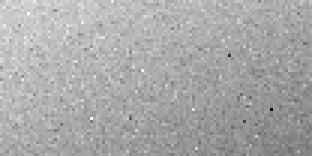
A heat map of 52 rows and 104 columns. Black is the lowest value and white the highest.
Slope: up to the top left. Stripes: none. Odd rows or columns: none. Ninth with the highest average: top left. Grain: fine. Ninth with the lowest average: bottom right.
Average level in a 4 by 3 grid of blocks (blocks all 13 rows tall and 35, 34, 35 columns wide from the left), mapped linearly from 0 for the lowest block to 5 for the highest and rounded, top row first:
5 4 3
4 3 2
3 2 1
2 1 0
